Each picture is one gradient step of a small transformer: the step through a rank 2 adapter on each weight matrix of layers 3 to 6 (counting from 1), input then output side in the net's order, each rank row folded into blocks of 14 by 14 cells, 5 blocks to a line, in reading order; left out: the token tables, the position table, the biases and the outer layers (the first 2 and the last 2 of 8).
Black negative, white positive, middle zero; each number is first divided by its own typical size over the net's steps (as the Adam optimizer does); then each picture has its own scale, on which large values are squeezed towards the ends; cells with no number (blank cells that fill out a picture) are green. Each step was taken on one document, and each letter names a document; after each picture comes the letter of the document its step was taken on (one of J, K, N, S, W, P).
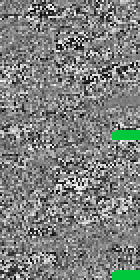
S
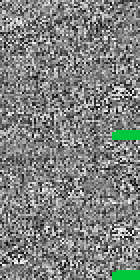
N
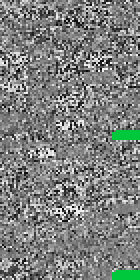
S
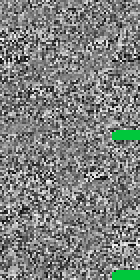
S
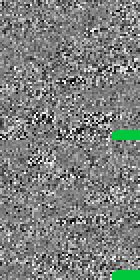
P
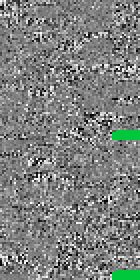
P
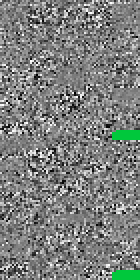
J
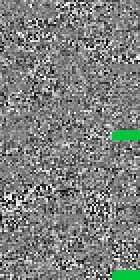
J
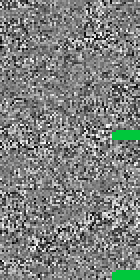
J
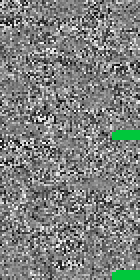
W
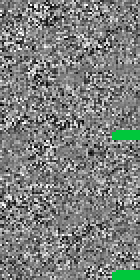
J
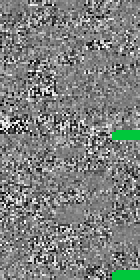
W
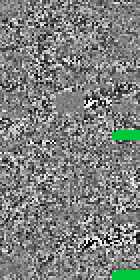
N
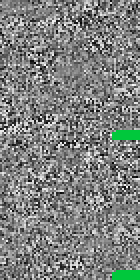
N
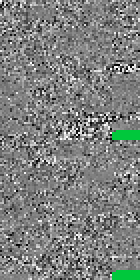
P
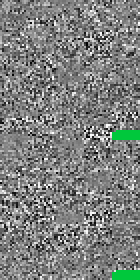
J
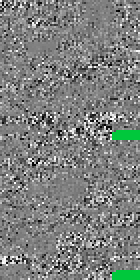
P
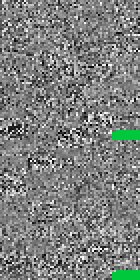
P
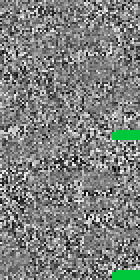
S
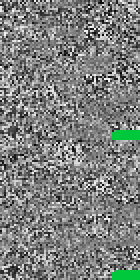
S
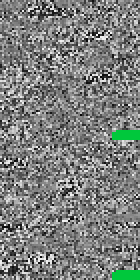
S
